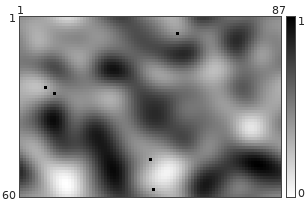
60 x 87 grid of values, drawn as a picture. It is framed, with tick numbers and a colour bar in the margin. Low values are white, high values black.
Mirror symmetry: none. Slope: none. Lone odd cells: 5, each higher than its neighbours. Histogram: bell-shaped. Odd rows or columns: none. Ninth with the highest average: bottom right.
